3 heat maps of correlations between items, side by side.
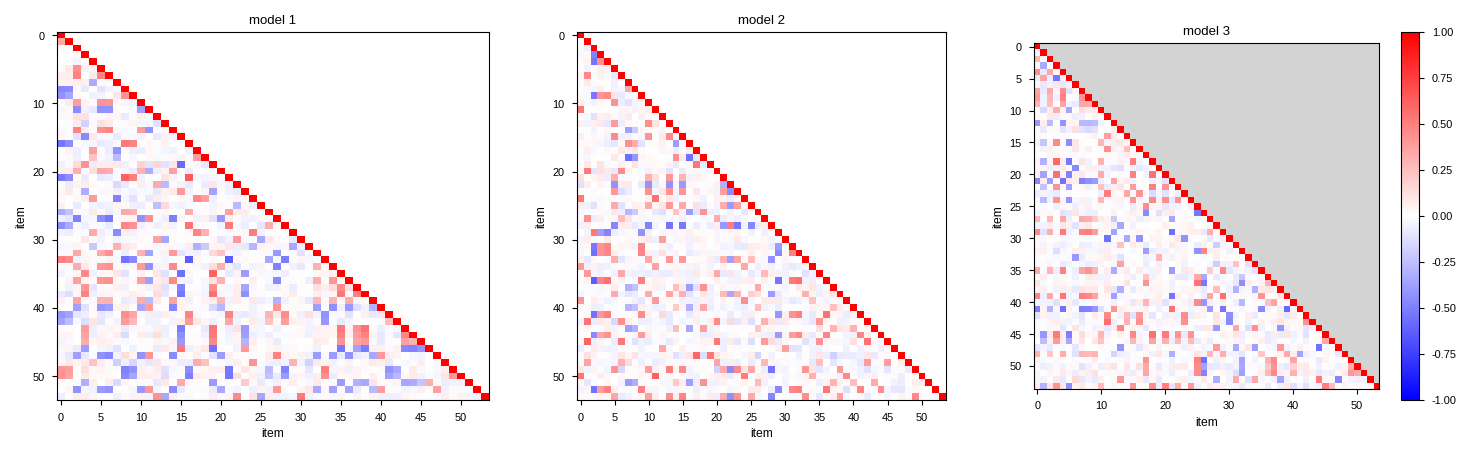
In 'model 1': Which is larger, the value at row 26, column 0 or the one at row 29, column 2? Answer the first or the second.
the second
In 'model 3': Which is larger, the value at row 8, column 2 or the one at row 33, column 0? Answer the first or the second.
the first
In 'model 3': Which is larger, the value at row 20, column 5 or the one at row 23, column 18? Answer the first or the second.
the second
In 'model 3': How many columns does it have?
54
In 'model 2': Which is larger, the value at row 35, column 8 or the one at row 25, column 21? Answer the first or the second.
the second
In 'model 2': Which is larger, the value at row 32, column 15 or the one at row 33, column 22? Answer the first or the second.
the first
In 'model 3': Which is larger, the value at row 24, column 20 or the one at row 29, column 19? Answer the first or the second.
the first
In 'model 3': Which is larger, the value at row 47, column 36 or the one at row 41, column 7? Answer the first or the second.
the first
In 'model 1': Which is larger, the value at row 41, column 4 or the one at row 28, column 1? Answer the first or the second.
the first
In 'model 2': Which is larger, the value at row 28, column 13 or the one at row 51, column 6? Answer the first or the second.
the second
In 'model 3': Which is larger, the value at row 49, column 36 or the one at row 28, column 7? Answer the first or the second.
the first
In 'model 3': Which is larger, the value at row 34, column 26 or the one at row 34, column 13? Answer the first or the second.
the second
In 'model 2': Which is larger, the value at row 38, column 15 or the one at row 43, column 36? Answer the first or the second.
the first
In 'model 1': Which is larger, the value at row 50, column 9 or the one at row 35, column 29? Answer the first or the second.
the second
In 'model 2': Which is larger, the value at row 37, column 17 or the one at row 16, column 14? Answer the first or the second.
the first
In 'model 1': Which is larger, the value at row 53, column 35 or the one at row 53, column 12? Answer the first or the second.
the second
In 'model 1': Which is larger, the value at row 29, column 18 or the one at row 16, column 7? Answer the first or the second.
the first
